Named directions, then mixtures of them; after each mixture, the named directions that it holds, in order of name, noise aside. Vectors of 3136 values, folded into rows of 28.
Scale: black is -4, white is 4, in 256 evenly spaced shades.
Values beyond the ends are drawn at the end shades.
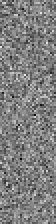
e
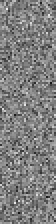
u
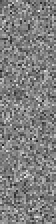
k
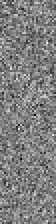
e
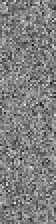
e, u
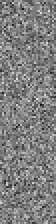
e, k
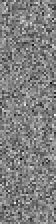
e, u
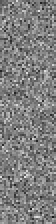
k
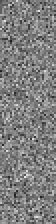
k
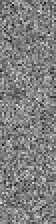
e, k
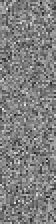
u
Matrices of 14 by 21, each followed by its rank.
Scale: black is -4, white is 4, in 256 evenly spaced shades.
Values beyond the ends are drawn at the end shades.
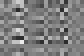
two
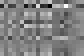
two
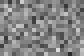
full rank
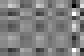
one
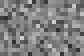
full rank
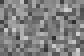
full rank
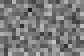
full rank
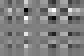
one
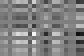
one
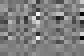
two
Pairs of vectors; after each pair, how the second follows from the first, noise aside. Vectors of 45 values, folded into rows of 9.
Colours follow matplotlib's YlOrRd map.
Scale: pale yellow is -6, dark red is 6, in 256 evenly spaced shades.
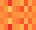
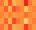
reversed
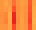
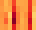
scaled up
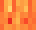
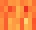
reversed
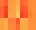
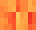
reversed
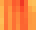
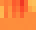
partly zeroed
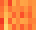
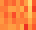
reversed
